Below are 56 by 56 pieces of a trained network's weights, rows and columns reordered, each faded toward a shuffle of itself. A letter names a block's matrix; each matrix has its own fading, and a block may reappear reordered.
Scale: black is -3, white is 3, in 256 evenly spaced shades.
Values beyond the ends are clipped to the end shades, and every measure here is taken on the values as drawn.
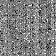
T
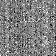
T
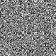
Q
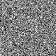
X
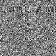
Q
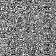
Q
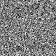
X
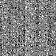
T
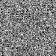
X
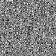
Q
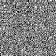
Q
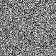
X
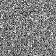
X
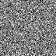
X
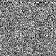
Q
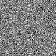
Q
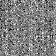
T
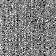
T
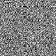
Q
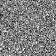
Q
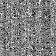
T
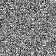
X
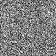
X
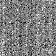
T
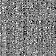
T
